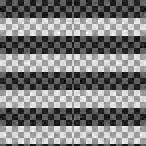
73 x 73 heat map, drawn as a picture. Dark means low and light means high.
On average the colour sits 50% of the way up the scale. Stripes running across repeat 4 times from top to bottom. The left and right halves mirror each other.
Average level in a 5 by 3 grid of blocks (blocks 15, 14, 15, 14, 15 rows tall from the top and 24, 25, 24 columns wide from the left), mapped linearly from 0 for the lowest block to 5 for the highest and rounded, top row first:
111 | 000 | 222 | 555 | 444
